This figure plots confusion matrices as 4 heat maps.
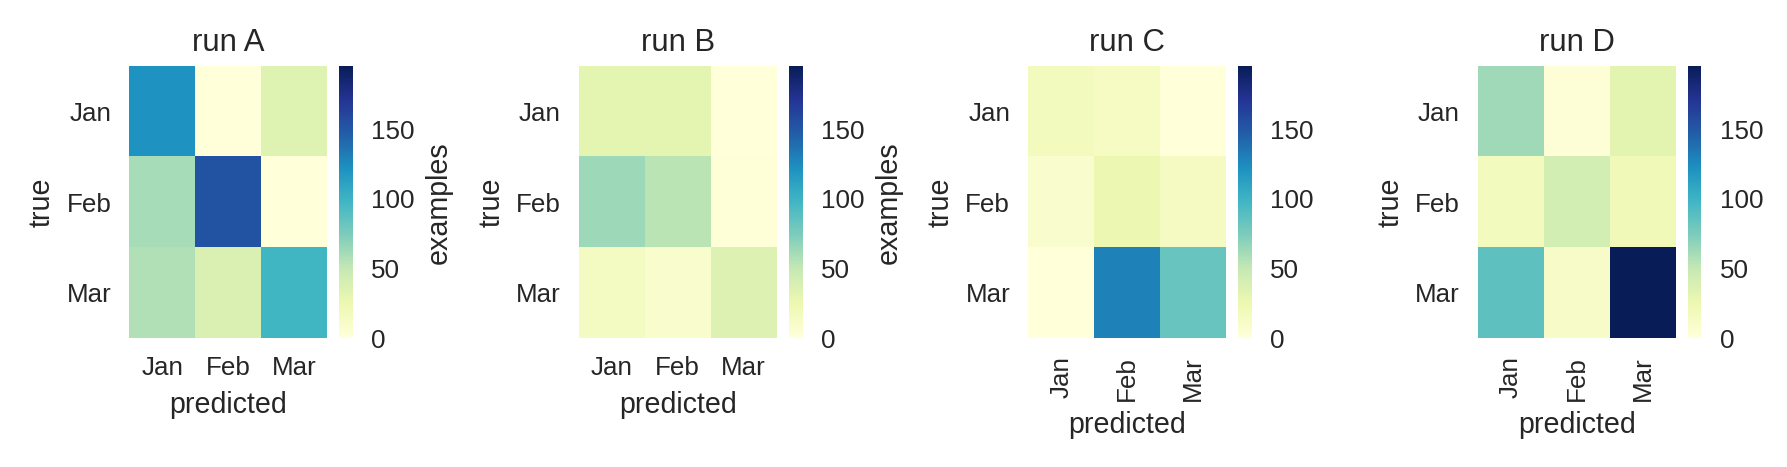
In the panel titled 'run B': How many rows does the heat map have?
3
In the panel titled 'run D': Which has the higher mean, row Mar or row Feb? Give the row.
Mar
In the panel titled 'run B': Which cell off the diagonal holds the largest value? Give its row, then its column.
Feb, Jan
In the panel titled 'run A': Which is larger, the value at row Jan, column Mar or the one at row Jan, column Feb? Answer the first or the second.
the first
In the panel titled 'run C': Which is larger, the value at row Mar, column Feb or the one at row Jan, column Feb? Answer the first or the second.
the first
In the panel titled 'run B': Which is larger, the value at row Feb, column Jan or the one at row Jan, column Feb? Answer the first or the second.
the first
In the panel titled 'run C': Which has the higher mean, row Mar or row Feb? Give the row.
Mar
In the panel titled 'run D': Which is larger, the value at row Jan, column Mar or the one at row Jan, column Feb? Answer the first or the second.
the first
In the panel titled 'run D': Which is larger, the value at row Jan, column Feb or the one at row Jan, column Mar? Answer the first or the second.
the second
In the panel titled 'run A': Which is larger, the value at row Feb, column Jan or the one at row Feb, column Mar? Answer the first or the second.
the first
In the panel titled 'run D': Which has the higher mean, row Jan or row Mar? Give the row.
Mar
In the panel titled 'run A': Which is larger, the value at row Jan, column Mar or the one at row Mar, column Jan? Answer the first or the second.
the second
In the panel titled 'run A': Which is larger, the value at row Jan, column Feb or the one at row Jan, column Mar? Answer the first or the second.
the second
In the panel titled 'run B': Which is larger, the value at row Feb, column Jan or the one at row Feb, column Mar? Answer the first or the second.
the first
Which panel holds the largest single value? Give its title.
run D
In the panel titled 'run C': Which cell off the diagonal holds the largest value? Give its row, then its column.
Mar, Feb
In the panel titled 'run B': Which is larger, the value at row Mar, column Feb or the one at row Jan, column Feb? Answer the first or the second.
the second
